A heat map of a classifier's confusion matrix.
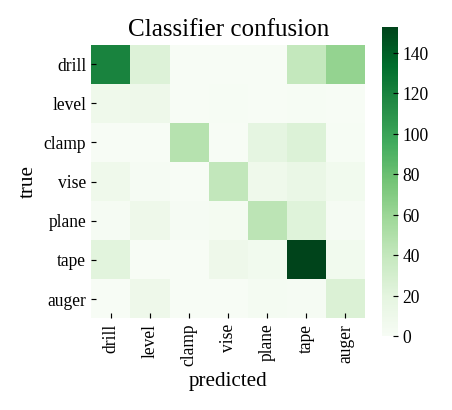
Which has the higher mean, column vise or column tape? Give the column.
tape
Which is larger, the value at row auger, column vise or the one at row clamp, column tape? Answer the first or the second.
the second
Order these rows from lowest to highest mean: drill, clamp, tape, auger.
auger, clamp, tape, drill
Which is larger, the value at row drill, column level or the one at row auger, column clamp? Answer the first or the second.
the first
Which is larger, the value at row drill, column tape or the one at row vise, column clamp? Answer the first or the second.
the first
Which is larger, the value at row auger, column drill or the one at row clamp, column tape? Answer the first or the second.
the second
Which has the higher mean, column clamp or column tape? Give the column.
tape
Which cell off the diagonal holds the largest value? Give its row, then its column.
drill, auger
